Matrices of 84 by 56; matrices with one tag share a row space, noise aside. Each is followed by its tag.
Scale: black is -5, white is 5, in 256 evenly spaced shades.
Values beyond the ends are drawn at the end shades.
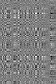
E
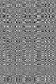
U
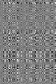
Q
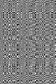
Q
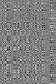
E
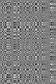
E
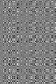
Q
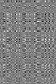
U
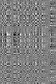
E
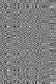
E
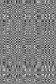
U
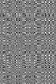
U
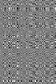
Q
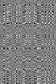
U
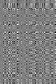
Q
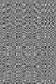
U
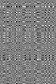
U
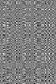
U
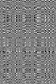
U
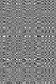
U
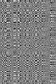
E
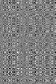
Q
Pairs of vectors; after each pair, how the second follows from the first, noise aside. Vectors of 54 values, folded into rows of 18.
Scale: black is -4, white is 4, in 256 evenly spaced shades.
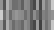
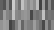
shuffled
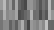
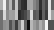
scaled up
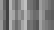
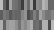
shuffled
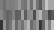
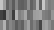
shuffled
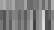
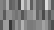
shuffled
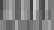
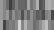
shuffled
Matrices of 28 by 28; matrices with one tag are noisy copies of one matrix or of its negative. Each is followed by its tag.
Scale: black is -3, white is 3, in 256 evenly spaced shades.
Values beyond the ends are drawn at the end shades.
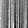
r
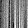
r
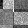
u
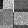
u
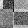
u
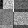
u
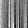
r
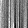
r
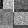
u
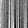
r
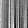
r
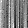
r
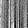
r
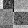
u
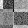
u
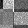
u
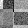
u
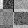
u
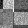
u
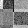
u
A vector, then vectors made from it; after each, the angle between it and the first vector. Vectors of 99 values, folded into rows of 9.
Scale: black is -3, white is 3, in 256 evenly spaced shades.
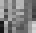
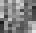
nearly parallel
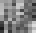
nearly parallel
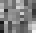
nearly parallel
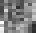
nearly opposite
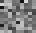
orthogonal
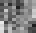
nearly opposite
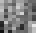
nearly parallel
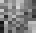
nearly parallel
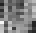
nearly opposite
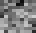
partly opposed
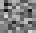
orthogonal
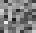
partly aligned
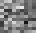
partly aligned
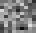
partly aligned
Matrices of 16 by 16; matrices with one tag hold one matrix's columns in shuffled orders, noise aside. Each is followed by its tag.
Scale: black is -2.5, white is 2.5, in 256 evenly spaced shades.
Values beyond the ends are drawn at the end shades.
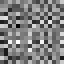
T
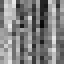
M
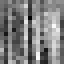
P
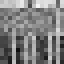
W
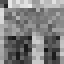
W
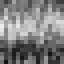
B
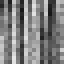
M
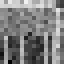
W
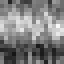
B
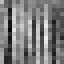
P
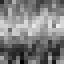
B
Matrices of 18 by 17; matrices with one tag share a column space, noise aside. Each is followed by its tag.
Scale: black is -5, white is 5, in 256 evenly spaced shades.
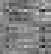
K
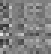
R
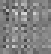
K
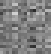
K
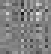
K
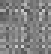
K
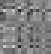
K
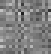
K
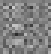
R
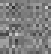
R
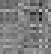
K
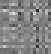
K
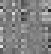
K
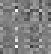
K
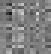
K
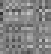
K
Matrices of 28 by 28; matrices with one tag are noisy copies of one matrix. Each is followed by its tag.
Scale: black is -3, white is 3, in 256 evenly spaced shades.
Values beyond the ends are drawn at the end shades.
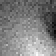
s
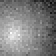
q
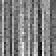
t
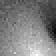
s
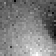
s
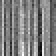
t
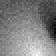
s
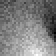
s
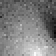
s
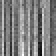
t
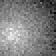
q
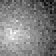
q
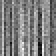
t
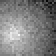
q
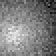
q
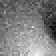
s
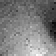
s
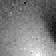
s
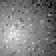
q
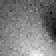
s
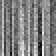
t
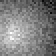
q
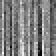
t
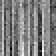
t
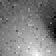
s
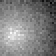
q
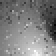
s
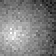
q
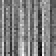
t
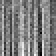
t
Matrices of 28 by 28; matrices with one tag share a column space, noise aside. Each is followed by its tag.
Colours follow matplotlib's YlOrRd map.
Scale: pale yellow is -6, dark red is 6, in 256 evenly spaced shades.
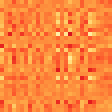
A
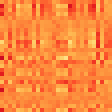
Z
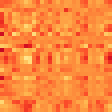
A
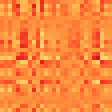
Z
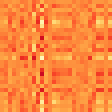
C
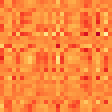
A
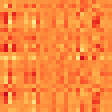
C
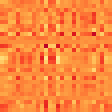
A
